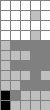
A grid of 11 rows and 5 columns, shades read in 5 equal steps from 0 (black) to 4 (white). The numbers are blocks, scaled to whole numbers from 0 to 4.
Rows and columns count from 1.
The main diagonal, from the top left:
4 4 4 3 2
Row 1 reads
4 4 4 4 4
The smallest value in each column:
0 2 2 2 2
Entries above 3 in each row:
5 4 5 4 0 0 0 0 0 0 0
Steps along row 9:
same down same same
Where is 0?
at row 10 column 1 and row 11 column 1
